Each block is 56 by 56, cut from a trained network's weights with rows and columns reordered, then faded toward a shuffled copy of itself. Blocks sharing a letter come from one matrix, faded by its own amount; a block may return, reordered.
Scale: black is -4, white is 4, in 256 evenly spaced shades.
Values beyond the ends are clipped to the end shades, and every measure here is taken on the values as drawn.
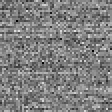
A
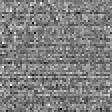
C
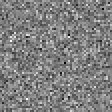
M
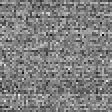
A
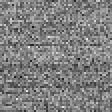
A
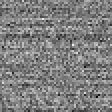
A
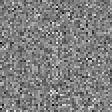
M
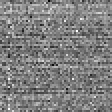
C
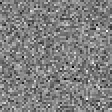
M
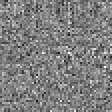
M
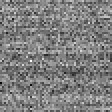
A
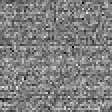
A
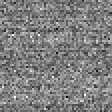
A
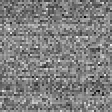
A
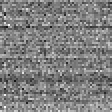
C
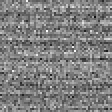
C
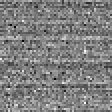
C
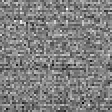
A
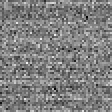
A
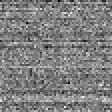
C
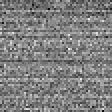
C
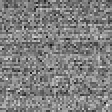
A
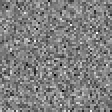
M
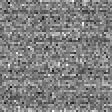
A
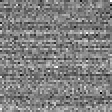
C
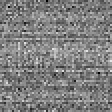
C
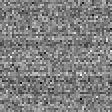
A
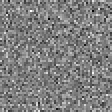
M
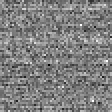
A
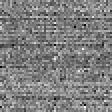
C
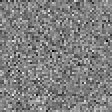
M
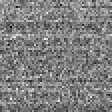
A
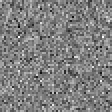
M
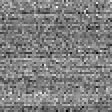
C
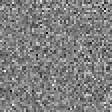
M
